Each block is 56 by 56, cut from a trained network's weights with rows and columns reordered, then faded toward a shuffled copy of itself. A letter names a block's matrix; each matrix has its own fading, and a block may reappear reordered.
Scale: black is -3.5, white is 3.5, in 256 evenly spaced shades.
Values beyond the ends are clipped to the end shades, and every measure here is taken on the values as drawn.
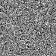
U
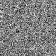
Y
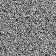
U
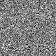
U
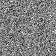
U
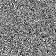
U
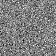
U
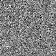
Y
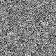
Y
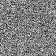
Y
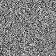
Y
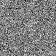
U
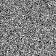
U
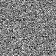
Y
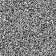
U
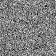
U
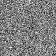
Y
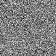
Y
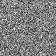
U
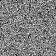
U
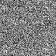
Y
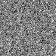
U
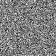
U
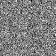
Y
